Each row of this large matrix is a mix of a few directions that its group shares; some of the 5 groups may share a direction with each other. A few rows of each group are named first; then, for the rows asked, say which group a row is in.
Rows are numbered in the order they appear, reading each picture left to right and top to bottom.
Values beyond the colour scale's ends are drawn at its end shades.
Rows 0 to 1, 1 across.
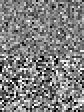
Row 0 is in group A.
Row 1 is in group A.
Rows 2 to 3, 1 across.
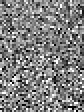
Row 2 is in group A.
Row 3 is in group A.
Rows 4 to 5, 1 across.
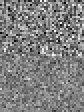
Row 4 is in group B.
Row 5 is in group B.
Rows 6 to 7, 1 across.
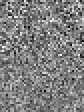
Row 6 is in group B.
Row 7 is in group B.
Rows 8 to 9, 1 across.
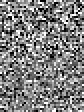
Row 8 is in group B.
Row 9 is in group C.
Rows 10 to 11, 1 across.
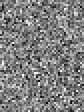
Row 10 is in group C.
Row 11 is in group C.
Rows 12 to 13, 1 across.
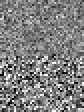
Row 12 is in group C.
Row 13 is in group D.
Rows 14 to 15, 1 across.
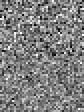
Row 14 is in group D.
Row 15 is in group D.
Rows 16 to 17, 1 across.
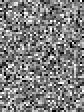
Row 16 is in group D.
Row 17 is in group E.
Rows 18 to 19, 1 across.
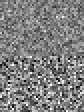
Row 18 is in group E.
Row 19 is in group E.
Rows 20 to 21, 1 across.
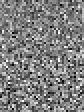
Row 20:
A
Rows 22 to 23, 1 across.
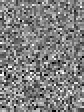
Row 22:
E
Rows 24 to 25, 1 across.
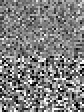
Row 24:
C
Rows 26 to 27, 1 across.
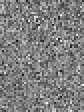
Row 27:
C
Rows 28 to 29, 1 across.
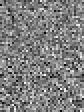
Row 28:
B
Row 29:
B
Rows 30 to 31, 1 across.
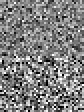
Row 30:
D
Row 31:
D
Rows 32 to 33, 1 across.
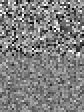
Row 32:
A
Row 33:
E
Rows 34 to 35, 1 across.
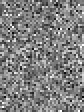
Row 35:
B
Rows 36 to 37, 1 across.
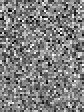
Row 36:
B
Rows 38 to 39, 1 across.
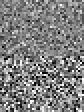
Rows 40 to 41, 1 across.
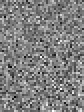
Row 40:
C
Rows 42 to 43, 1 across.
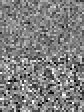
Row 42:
B
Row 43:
E
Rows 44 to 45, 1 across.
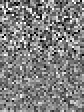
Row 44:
D
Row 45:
D
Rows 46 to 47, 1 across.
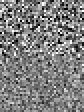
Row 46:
C
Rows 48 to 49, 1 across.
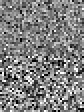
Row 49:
C
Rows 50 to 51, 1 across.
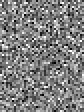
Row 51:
B
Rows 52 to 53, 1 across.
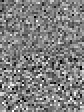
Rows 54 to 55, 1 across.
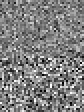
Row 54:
A
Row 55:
B
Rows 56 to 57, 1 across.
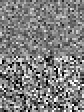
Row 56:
E
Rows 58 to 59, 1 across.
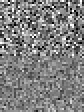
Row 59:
D
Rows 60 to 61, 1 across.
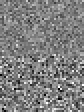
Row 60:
C
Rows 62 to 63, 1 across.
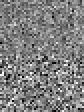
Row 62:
E
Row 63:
D
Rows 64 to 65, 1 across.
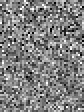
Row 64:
B
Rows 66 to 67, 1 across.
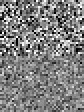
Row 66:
C
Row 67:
D
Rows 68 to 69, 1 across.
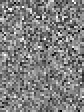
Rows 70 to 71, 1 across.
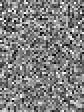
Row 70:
A
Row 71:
D
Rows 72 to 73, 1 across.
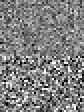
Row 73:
B
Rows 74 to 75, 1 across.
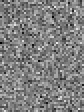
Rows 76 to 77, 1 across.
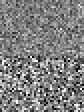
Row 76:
A
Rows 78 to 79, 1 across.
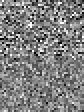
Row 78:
C
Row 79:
D
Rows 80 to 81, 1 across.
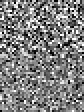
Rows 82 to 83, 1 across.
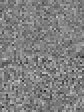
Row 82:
A
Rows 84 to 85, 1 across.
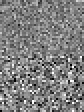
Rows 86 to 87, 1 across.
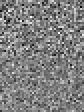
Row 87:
E
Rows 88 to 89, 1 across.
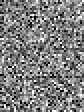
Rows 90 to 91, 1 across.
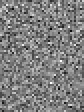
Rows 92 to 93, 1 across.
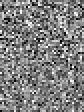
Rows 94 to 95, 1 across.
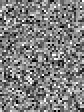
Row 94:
E
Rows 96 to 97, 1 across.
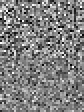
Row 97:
E
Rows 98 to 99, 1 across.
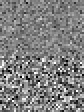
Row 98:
A
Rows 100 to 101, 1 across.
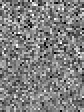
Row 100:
C
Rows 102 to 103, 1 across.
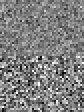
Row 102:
C
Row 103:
B
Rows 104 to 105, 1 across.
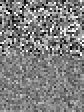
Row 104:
B
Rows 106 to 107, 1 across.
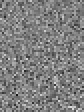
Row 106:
D
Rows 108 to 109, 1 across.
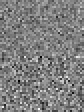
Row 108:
C
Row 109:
B
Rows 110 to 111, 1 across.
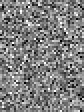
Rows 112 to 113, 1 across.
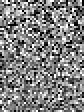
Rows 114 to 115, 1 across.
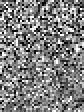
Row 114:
C
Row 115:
A
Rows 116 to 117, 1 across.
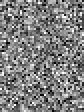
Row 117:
E
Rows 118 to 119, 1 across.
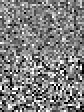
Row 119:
A
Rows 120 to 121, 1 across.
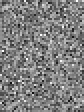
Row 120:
B
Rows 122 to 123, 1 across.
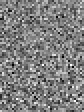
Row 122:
C
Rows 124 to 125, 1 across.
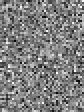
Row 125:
B
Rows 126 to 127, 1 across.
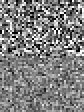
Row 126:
A
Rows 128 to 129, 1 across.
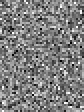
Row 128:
A
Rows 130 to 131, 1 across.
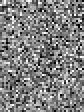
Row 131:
B
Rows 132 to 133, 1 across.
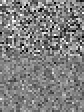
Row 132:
B
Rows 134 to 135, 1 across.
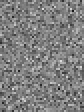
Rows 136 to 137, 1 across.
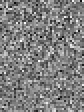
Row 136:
D
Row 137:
D
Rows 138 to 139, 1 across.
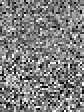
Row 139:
B
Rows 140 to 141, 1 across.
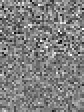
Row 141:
D
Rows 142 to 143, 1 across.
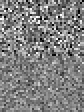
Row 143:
B
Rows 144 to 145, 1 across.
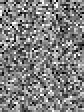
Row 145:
E
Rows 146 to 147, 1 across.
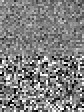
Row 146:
C
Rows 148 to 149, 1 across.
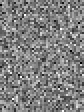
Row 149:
C
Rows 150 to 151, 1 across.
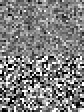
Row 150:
B
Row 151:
D
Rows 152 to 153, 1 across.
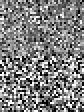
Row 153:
D
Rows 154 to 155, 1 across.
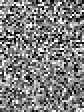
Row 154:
C
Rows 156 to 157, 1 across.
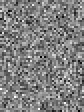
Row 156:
D
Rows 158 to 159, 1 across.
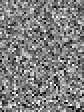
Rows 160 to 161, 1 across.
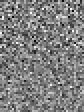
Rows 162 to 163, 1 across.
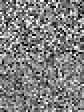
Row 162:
A
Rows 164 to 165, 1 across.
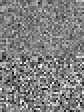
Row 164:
B
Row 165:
B
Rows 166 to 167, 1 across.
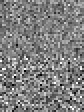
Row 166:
C
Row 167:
A
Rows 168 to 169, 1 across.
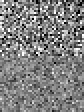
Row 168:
C
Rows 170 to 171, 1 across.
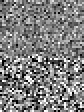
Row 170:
C
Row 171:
C
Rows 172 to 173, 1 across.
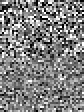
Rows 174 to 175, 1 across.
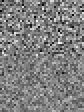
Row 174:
C
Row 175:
E
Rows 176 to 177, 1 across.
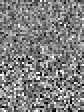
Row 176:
B
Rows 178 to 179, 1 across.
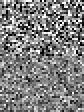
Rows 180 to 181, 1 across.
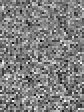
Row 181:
D
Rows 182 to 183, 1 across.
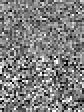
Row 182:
B
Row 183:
A
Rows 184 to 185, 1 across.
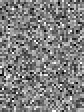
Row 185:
A
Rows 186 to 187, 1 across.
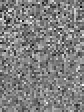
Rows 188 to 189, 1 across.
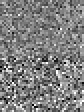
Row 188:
A
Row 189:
A
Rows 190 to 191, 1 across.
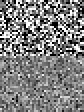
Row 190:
A
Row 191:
C
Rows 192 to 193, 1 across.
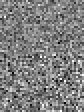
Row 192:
C
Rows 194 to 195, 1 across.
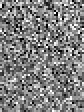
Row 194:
D
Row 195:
E
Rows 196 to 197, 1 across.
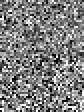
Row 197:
A
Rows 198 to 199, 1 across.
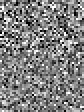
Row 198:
D
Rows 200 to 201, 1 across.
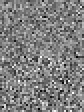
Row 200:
B
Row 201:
B
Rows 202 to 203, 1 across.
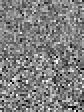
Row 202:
D
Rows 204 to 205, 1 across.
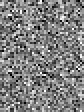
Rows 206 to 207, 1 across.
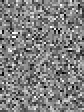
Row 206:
A
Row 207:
E
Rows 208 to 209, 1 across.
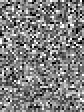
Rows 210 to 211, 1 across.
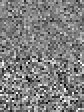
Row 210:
B
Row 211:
D
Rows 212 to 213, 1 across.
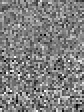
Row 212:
B
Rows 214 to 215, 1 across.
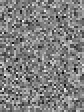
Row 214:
D
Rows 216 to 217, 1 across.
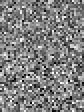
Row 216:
D
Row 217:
E
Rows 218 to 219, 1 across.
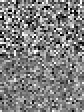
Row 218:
E
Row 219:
E
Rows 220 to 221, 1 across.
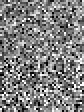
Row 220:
E
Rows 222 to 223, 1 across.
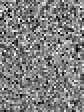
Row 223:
D
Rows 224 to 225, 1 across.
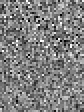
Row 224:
C
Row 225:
C
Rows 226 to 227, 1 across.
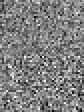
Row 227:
B
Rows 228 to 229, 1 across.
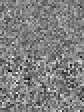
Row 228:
C
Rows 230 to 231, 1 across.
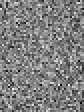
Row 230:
D
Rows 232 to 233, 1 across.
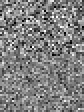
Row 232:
E
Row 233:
D
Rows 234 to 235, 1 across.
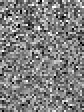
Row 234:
B
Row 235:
A
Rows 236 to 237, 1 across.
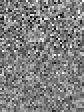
